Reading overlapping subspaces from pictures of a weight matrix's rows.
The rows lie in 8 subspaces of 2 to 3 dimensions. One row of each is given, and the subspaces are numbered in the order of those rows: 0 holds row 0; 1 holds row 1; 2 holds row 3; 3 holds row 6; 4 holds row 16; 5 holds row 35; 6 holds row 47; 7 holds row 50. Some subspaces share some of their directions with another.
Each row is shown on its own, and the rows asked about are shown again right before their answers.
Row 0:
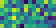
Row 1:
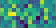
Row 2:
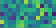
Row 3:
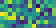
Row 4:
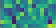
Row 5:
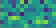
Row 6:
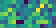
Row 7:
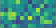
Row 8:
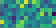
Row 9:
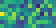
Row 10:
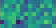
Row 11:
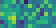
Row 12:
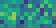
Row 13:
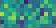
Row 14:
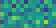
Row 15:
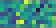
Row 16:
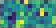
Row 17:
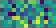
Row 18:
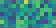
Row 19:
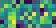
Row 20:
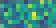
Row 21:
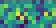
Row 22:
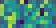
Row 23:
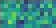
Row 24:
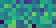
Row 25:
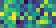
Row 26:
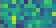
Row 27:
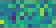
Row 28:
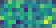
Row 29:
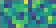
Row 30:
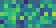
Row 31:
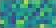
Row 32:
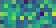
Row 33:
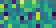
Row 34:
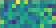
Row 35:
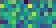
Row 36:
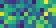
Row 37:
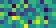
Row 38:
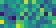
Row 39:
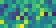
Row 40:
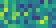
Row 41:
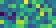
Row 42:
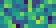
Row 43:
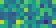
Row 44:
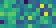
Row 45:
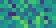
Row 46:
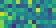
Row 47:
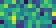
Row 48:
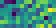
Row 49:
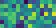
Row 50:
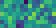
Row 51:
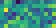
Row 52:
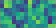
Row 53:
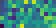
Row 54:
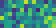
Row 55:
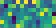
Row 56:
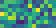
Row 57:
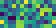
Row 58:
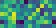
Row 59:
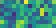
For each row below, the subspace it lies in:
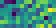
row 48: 5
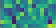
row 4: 7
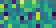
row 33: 4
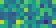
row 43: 0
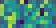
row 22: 4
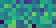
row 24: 2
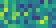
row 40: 5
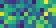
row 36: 5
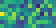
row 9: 2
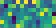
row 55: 6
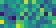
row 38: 5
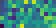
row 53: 0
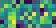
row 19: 2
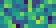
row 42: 7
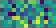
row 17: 1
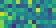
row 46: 2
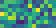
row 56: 2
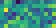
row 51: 6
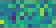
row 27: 7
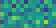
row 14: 1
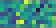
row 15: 3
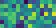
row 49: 5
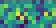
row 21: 3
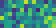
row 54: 0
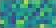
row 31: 3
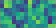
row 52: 7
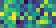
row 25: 5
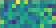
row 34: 6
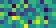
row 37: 1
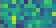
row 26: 6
